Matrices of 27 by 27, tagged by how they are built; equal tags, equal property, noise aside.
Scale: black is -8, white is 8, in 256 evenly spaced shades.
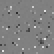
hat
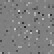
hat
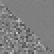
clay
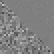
clay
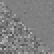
clay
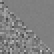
clay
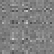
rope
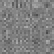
rope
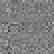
rope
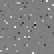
hat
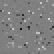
hat
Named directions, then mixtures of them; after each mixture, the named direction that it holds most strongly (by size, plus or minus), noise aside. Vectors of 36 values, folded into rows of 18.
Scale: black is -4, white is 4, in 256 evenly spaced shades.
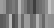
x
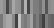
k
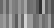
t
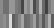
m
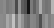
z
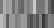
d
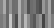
x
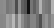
z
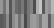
t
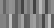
m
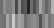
z
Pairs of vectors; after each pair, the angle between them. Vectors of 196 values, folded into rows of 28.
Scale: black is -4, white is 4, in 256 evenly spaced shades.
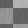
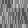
partly aligned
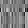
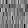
partly aligned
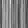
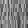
partly aligned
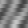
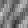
nearly opposite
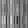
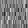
orthogonal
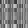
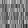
partly opposed
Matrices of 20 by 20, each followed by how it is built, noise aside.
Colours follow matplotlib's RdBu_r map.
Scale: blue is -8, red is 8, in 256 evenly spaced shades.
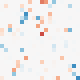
sparse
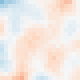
smooth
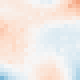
smooth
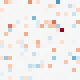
sparse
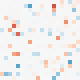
sparse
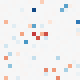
sparse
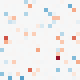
sparse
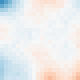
smooth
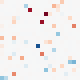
sparse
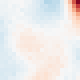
smooth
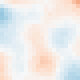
smooth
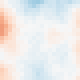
smooth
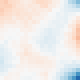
smooth
